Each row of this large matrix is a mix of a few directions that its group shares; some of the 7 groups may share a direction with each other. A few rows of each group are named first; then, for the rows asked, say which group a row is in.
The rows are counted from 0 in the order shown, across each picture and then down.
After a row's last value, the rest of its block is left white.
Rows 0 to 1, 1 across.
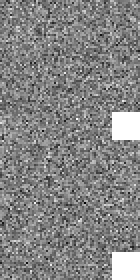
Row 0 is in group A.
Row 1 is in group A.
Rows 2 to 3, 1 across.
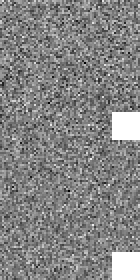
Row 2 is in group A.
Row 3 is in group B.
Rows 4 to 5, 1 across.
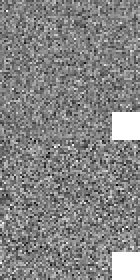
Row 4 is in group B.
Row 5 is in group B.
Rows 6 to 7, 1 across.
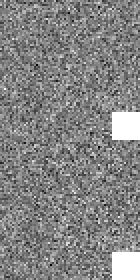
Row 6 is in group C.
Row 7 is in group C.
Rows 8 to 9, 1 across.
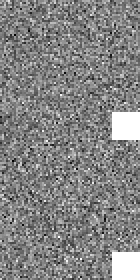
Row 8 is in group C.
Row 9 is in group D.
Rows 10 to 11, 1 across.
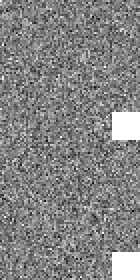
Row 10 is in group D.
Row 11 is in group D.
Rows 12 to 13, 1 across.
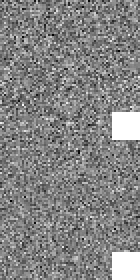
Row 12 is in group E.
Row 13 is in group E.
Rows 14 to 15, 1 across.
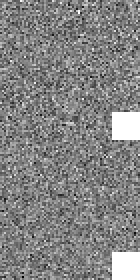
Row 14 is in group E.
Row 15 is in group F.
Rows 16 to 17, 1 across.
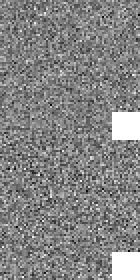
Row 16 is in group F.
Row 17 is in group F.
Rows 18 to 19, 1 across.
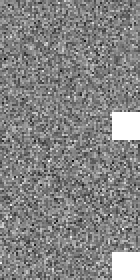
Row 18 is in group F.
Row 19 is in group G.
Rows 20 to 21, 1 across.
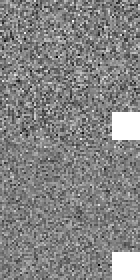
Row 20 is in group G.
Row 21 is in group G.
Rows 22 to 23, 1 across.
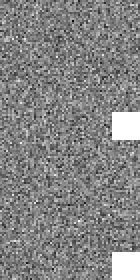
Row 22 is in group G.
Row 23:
B
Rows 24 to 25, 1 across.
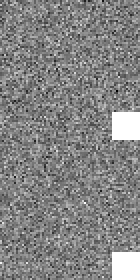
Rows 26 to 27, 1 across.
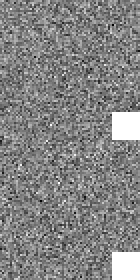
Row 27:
D
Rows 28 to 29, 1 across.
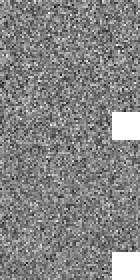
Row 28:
B
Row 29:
C
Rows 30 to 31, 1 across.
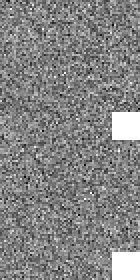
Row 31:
F
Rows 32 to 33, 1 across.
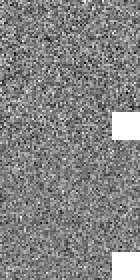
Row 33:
F
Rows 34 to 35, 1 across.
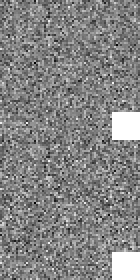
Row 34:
A
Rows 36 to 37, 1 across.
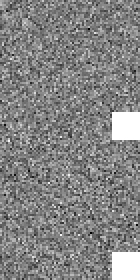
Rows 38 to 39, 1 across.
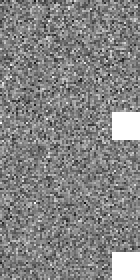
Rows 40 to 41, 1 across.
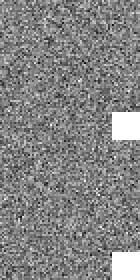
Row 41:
F
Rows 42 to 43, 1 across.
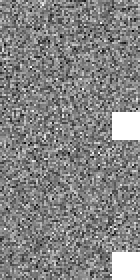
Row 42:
G
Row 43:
C
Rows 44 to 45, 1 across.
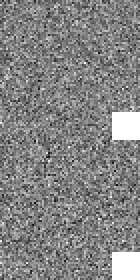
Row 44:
B
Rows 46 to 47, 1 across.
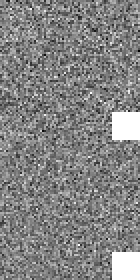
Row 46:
C
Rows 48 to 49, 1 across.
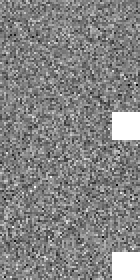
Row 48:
A
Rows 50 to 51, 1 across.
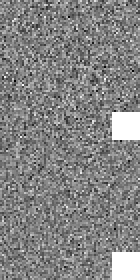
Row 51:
B
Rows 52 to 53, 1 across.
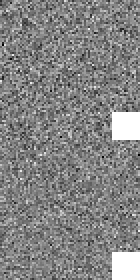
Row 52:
D
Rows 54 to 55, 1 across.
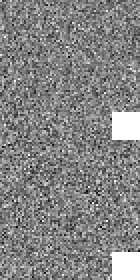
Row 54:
D
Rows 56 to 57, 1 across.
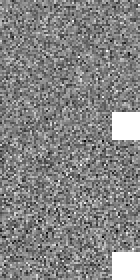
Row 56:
G
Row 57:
G
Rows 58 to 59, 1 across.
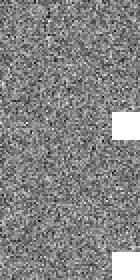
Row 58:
A
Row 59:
G
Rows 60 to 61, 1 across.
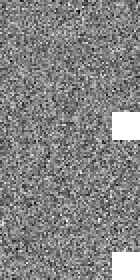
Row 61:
B
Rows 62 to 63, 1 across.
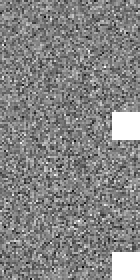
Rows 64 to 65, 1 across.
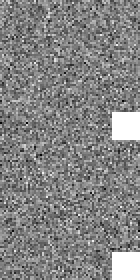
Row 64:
A
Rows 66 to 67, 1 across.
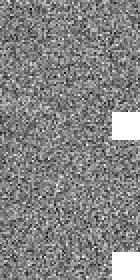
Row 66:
C
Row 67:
G
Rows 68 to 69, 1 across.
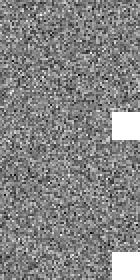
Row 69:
A
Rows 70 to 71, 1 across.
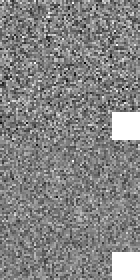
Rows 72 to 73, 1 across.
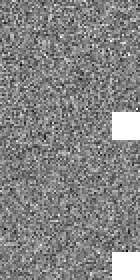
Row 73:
C
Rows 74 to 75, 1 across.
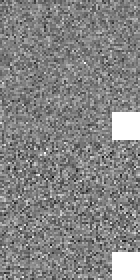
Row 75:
F
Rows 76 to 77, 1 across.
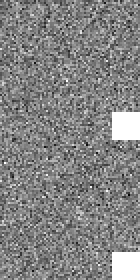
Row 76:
B
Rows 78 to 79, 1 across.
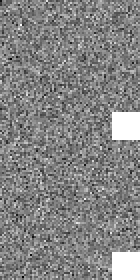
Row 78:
D
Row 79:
F
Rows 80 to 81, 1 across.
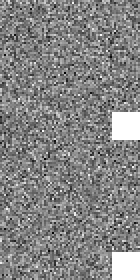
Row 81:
C
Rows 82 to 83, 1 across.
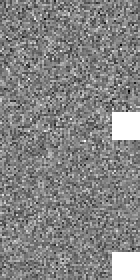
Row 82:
C
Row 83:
G
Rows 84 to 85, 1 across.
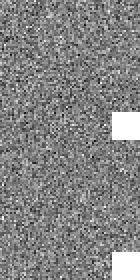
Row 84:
G
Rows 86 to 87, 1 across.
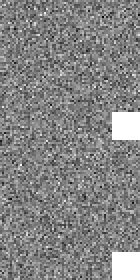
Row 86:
F
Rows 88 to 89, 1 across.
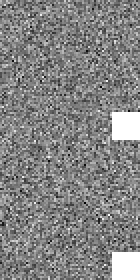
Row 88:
F
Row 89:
G
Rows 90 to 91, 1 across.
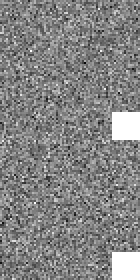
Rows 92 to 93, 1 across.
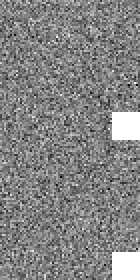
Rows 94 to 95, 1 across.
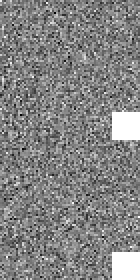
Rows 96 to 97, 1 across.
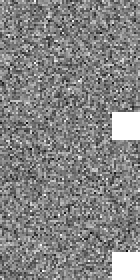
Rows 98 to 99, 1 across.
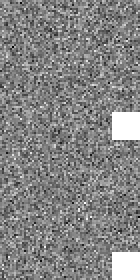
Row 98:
B
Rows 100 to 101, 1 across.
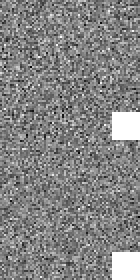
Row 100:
G
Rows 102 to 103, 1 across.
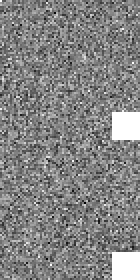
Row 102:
D
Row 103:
C
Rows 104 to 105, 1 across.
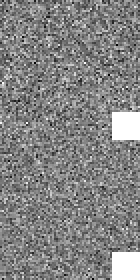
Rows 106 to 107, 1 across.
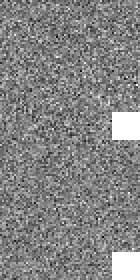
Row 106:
A
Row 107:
G
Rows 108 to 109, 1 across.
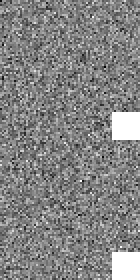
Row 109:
F
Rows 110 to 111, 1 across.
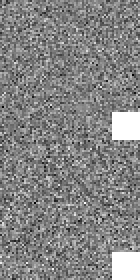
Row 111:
B
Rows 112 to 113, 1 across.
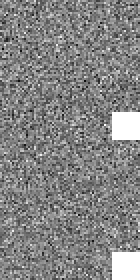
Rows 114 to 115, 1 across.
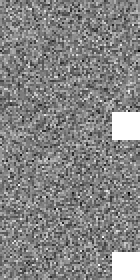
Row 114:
C
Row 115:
G
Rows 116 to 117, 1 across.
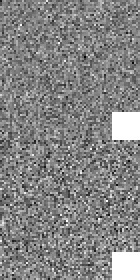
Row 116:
D
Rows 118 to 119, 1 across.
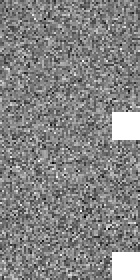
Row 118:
C
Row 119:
A
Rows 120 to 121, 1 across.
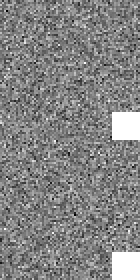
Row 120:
B
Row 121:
C
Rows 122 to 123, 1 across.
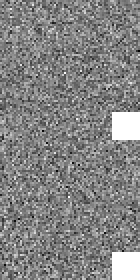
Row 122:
A
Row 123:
D
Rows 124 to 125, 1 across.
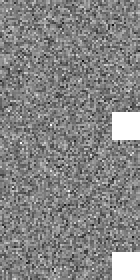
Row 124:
C
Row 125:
B
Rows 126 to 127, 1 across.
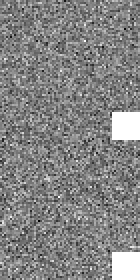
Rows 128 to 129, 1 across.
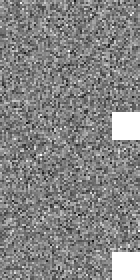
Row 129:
F
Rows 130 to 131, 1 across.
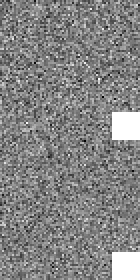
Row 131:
G
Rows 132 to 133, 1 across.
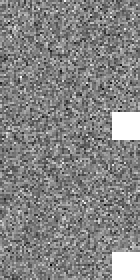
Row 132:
F
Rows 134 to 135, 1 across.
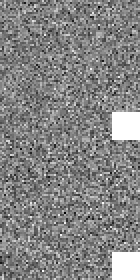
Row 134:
C
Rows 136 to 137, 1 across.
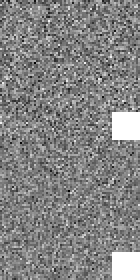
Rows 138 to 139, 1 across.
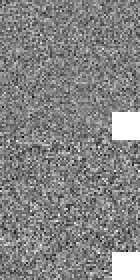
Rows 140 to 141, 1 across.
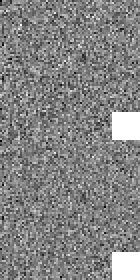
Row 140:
D
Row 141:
D
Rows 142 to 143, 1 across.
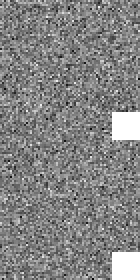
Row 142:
C
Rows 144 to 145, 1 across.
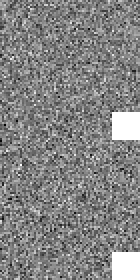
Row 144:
D
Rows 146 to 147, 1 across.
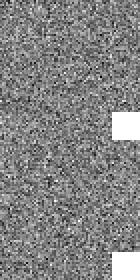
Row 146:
A
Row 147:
A
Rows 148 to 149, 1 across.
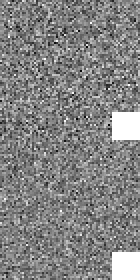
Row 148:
A
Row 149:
F
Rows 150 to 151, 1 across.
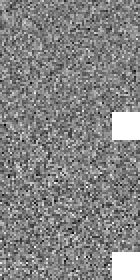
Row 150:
D
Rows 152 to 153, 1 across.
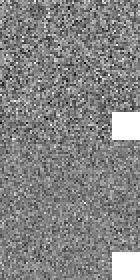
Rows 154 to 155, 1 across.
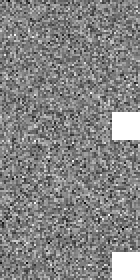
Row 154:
A
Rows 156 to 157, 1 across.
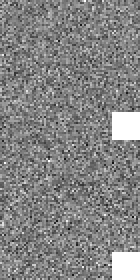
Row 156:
G
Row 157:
G
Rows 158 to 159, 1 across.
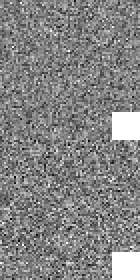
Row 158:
B
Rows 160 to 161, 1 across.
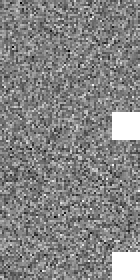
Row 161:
C
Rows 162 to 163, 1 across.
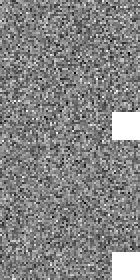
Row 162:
G
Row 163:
A
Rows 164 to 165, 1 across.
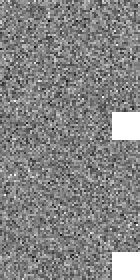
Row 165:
A
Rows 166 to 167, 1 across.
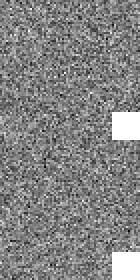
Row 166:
C
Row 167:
C
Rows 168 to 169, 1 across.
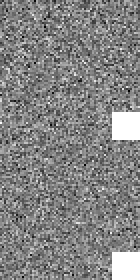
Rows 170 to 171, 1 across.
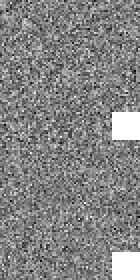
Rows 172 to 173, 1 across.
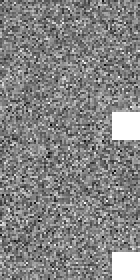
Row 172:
A
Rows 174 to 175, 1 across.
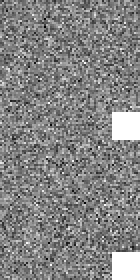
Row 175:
C
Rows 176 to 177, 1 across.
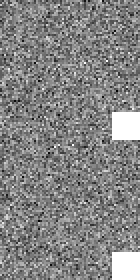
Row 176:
G
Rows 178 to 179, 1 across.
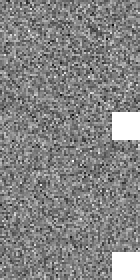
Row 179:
G
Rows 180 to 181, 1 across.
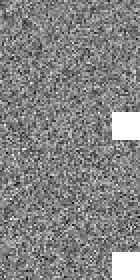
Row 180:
D
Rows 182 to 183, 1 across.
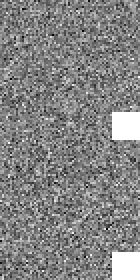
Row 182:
E
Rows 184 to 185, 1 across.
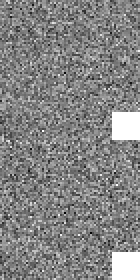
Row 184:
A
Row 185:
C
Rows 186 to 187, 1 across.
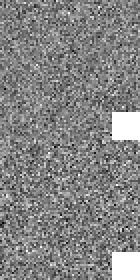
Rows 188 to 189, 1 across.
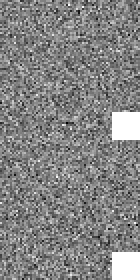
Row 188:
E
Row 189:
A
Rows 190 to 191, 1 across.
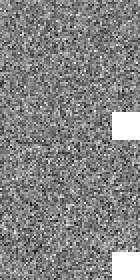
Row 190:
B
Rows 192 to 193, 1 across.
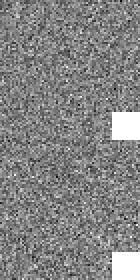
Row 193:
A
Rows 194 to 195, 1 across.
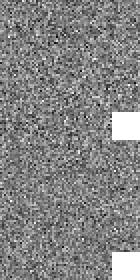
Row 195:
E
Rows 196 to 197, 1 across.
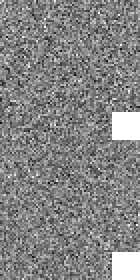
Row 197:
A
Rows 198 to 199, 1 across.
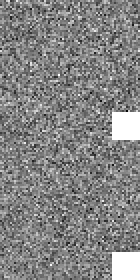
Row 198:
C
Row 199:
C
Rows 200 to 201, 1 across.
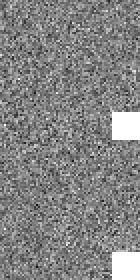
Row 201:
C
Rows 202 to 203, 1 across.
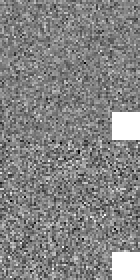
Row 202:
E
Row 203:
E
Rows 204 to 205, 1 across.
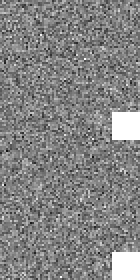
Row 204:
F
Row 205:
D
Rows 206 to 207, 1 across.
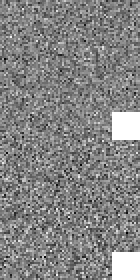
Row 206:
F
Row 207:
G
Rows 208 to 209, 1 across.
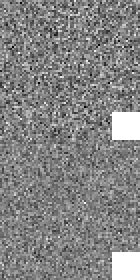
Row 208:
B
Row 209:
E
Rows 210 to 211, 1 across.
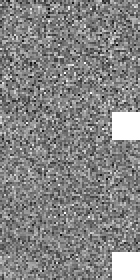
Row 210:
C
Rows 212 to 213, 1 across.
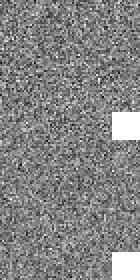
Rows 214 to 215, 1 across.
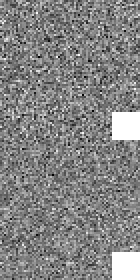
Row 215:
E
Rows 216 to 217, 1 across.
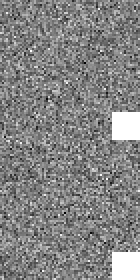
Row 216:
E
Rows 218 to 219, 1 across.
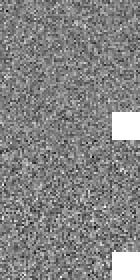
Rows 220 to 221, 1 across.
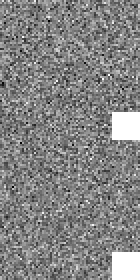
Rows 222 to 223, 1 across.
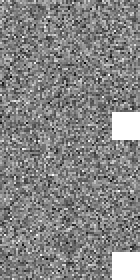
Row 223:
E
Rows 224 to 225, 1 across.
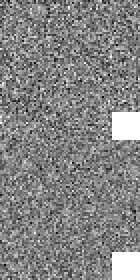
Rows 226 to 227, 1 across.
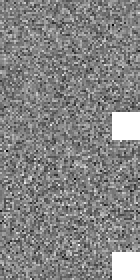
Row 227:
B
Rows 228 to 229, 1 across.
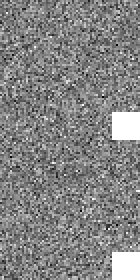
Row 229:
A
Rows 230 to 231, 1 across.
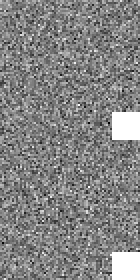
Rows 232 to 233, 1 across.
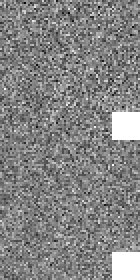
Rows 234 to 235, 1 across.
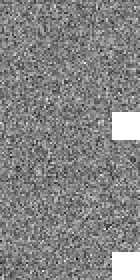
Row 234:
E
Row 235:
A
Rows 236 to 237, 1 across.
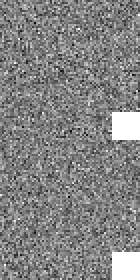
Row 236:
F
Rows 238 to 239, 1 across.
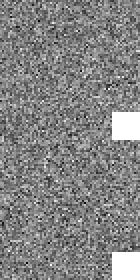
